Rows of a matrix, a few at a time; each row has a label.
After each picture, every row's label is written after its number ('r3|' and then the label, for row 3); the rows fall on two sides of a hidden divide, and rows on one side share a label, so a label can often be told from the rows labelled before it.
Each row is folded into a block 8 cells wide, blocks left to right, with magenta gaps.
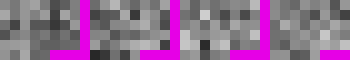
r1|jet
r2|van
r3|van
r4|van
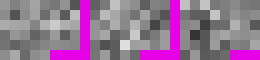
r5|van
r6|van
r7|van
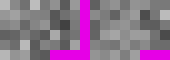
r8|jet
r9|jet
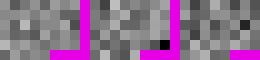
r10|van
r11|van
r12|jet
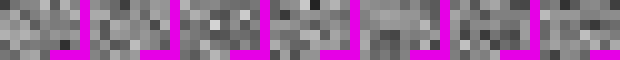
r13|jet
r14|jet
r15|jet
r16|van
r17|van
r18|jet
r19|jet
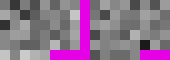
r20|jet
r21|van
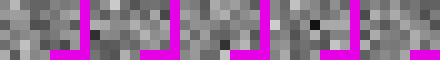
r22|jet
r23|van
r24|jet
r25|van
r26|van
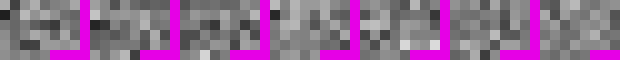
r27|van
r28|jet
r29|jet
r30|van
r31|van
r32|jet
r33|van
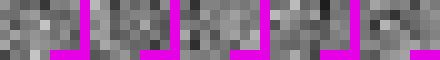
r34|van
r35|jet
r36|van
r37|jet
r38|jet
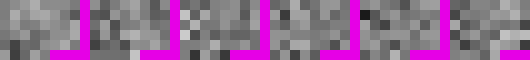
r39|van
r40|van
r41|jet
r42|van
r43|van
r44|van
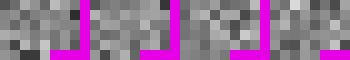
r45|van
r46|jet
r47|van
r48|van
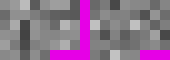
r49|van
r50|jet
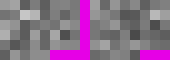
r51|van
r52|jet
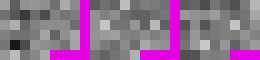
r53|van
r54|van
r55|jet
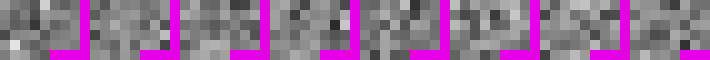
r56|jet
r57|van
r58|jet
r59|jet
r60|jet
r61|van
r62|van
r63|van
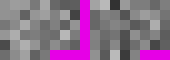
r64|jet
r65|jet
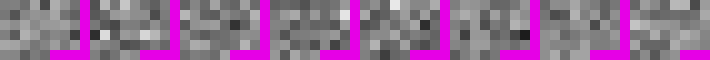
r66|van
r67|van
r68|jet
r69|jet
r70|jet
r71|jet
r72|van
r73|van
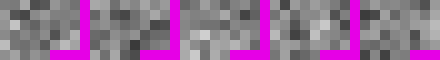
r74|van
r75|jet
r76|van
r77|van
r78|van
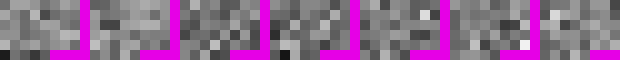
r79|van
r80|van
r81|jet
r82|jet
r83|jet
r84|jet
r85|van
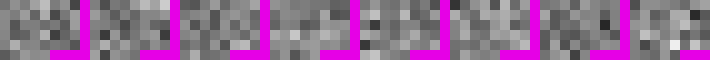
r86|jet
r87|jet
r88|van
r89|van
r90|jet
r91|van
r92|jet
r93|van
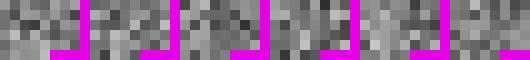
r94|van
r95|jet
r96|jet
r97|jet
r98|jet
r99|van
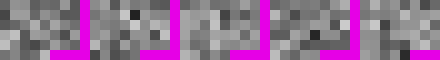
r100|van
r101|van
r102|van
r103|jet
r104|van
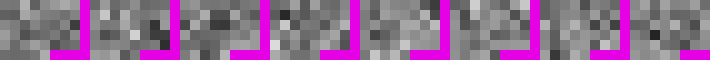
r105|van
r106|jet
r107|van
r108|van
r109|van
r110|van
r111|van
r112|jet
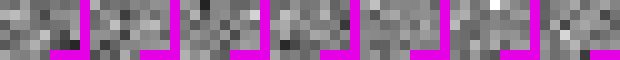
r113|jet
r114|van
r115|jet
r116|van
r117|van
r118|jet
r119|van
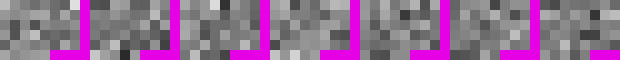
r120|jet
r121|jet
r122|van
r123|jet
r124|van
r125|van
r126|jet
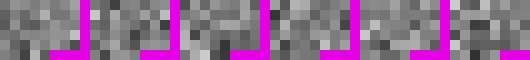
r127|van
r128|jet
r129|jet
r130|van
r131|van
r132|van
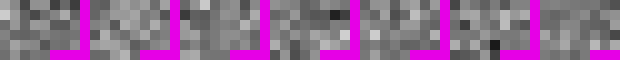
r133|jet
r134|van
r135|van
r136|van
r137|van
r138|jet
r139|jet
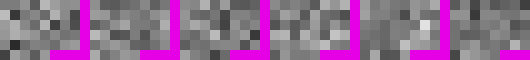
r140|van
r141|jet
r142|jet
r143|van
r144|van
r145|jet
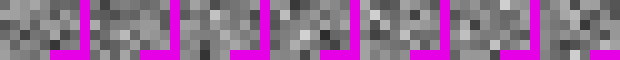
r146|jet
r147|van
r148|van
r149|jet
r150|jet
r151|van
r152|van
